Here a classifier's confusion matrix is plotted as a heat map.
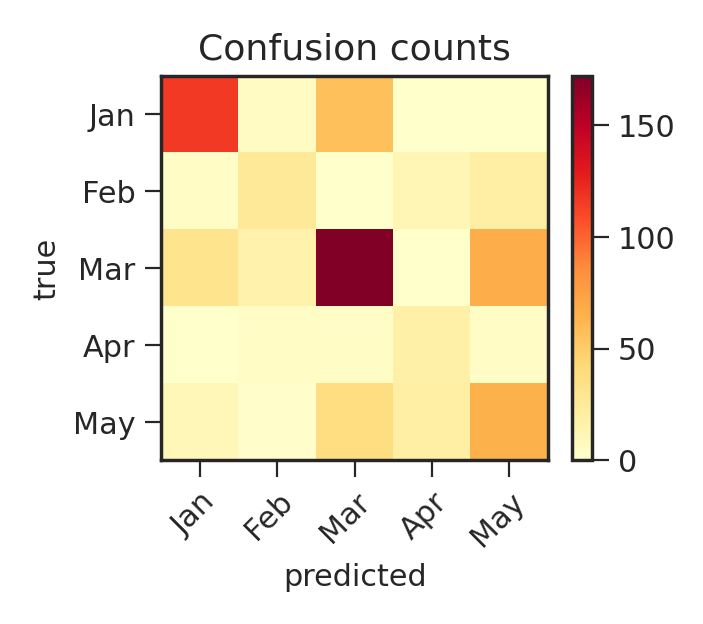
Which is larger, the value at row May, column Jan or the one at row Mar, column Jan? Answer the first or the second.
the second
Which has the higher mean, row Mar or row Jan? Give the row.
Mar
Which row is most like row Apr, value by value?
Feb
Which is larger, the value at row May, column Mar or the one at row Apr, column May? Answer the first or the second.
the first
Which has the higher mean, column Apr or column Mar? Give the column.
Mar
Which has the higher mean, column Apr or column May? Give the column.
May
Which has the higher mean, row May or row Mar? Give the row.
Mar
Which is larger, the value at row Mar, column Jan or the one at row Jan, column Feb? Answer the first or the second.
the first
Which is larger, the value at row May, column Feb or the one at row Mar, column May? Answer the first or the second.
the second
